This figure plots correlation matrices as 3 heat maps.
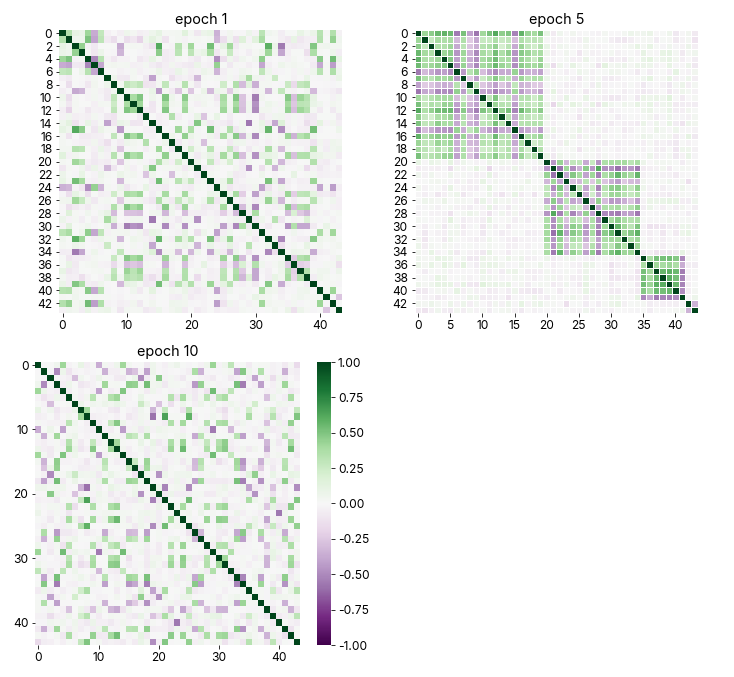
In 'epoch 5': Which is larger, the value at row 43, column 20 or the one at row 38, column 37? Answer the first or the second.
the second
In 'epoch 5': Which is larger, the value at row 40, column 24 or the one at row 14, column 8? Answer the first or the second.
the first
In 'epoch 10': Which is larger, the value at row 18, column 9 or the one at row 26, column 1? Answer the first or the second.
the second
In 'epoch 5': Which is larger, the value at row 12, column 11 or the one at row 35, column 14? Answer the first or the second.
the first
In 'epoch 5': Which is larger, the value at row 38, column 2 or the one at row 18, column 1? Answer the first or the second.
the second
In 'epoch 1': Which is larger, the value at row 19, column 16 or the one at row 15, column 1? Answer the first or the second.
the first
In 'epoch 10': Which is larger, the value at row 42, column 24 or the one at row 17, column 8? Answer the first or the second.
the first
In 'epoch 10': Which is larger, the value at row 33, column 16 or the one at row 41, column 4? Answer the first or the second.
the first
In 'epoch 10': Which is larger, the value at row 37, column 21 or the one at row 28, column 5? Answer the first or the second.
the second
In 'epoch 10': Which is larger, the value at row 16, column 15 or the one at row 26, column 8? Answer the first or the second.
the first
